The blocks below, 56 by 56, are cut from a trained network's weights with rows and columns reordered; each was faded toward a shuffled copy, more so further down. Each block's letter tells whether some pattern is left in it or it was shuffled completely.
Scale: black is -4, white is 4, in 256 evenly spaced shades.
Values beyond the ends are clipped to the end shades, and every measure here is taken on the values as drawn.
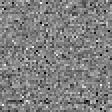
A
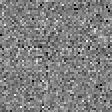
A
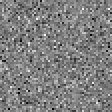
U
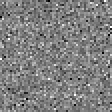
U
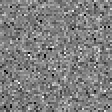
A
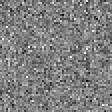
A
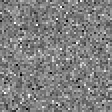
U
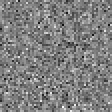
A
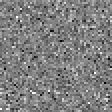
U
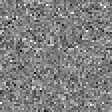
A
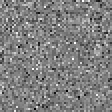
A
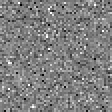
U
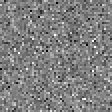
U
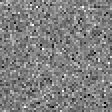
U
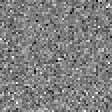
A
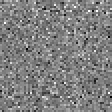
A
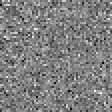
A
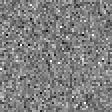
U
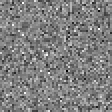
U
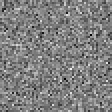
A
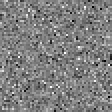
U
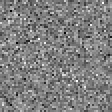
U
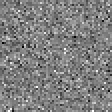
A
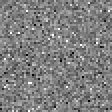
U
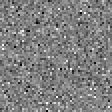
U
